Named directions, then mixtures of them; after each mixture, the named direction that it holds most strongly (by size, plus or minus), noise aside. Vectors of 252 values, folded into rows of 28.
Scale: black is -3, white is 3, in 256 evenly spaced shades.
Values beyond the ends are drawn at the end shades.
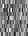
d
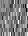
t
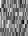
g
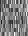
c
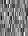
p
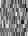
g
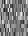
d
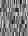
g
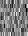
t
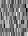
t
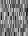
p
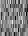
c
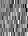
t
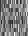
c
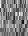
g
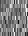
t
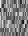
g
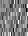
t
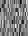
g
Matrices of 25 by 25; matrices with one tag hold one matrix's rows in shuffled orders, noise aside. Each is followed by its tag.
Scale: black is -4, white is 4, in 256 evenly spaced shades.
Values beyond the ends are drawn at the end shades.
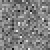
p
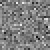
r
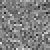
r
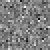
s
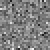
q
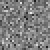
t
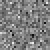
q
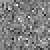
p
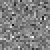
q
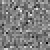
t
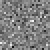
q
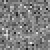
t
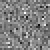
s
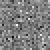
p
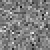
q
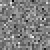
q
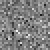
p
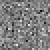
p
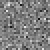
s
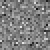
r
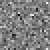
q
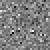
q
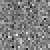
p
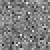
p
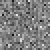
p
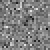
t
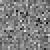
s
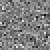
r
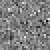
s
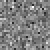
q
